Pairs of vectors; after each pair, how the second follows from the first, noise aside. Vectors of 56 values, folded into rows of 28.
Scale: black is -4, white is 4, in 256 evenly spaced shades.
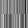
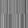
shrunk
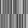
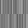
shrunk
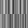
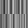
negated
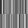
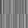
shrunk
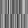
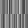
negated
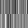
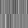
shrunk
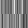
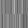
shrunk
